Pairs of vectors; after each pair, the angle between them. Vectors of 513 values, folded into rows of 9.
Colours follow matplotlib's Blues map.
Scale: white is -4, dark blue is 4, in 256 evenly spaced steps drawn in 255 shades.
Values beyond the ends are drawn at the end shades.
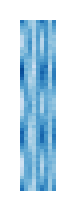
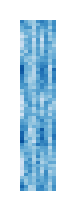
nearly parallel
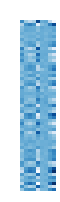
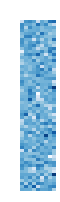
partly opposed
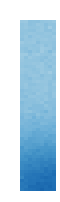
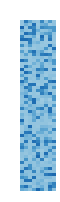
orthogonal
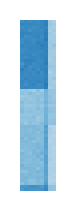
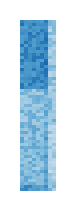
nearly parallel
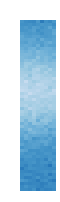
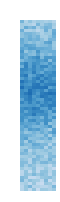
nearly opposite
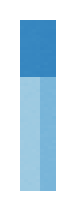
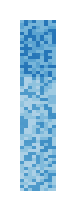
partly aligned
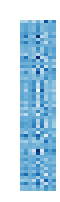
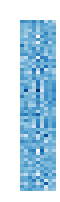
nearly opposite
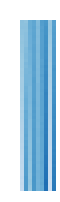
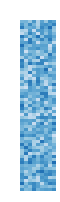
orthogonal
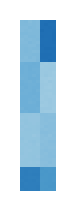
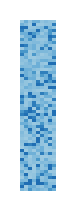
orthogonal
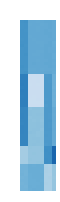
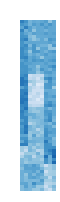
nearly parallel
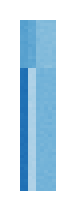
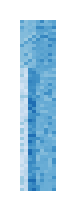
nearly opposite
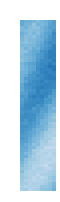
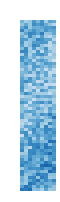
partly opposed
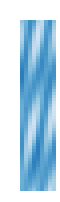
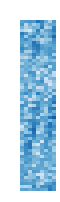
partly opposed
